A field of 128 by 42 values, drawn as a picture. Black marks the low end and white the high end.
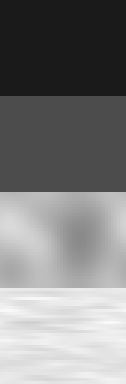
The table splits into 4 rows of 1 panel. Panel 1,1: very low, flat. Panel 2,1: low, flat. Panel 3,1: high, smooth. Panel 4,1: very high, streaked across, faint in contrast.
